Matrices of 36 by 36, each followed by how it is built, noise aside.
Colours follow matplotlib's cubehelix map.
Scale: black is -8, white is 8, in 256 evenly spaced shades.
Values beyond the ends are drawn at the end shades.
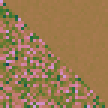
lower triangular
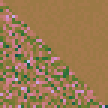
lower triangular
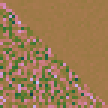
lower triangular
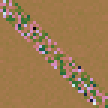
banded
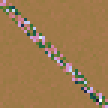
banded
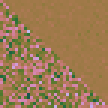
lower triangular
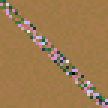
banded
